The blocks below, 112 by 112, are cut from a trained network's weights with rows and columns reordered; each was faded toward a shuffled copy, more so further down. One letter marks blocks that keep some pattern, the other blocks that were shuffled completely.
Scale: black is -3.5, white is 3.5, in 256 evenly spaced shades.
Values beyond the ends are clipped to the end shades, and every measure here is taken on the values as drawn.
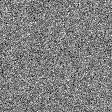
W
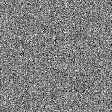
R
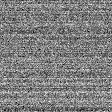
R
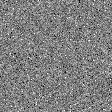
W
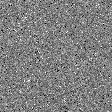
W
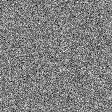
W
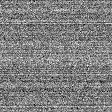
R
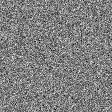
W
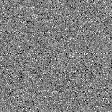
R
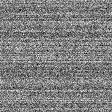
R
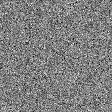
W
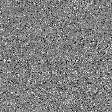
R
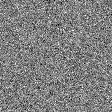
W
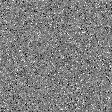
W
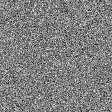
W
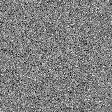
W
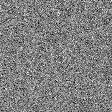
W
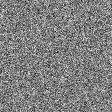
W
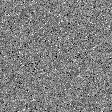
W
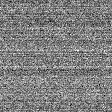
R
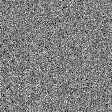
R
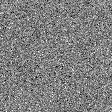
W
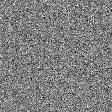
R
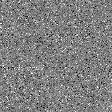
R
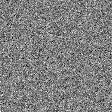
W
